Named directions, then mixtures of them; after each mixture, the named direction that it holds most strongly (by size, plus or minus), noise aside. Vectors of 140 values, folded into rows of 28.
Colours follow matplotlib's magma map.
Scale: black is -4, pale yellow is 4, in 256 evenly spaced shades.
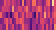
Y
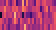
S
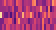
S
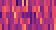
S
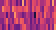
Y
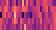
S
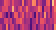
Y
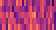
Y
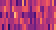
S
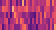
Y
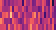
Y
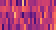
S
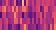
S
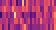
S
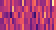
Y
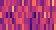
Y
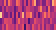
S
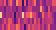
S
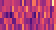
Y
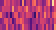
Y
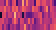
S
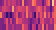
Y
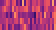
Y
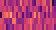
Y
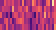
Y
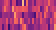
S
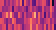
Y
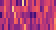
S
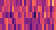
Y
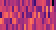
Y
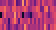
S
